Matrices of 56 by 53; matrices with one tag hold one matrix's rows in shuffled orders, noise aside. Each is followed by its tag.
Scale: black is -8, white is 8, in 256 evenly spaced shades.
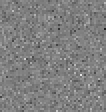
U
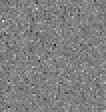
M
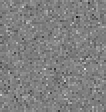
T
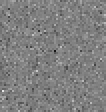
M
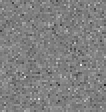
U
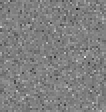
T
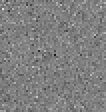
M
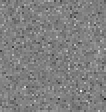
U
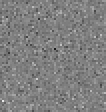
M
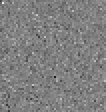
M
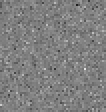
T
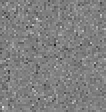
M
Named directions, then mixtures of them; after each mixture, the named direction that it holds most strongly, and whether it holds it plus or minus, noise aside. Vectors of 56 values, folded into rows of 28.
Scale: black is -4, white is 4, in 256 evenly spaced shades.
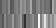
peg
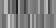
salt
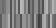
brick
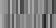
brick, minus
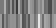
brick, minus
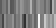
peg, plus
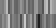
brick, plus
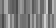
salt, plus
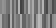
brick, minus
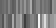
peg, plus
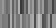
brick, minus
